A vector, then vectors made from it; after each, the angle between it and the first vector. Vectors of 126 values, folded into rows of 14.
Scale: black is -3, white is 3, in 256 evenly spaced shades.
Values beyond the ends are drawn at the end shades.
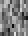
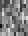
nearly opposite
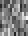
nearly opposite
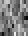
nearly parallel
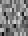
partly aligned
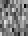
partly opposed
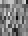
orthogonal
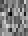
partly opposed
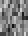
nearly parallel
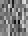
partly opposed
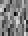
partly aligned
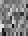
partly aligned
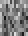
partly aligned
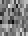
orthogonal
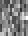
nearly opposite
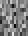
orthogonal
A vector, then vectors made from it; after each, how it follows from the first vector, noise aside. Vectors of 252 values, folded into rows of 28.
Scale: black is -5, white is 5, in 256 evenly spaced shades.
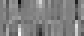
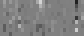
partly zeroed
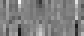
negated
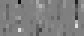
partly zeroed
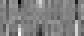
copied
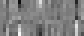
copied
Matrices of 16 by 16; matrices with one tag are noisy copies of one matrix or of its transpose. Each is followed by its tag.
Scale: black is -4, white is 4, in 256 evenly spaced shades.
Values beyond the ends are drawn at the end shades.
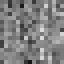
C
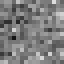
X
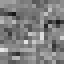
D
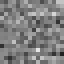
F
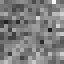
X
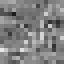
D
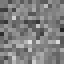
C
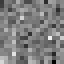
F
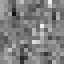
D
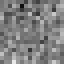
X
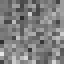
X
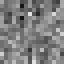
X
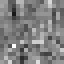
D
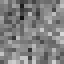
X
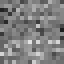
C
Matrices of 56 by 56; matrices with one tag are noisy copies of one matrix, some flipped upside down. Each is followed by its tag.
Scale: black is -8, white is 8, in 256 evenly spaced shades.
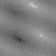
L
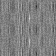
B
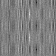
B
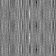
B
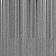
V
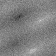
L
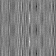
B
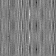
B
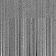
V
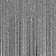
V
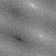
L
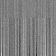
V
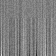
V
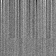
V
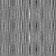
B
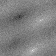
L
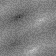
L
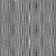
B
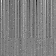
V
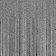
V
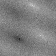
L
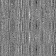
B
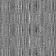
B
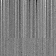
V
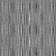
B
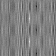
B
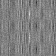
B
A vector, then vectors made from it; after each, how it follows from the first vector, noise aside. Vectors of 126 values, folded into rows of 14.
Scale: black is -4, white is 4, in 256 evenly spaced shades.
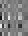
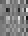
reversed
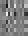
wrapped around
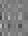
shrunk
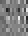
reversed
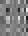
reversed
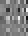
reversed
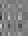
shrunk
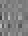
shrunk
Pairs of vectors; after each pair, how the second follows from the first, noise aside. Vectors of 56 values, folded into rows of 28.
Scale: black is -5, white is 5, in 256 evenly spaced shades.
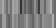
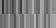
wrapped around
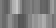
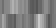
reversed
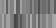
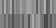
wrapped around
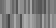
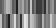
scaled up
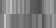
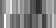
scaled up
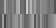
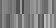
wrapped around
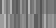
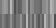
reversed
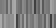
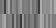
reversed
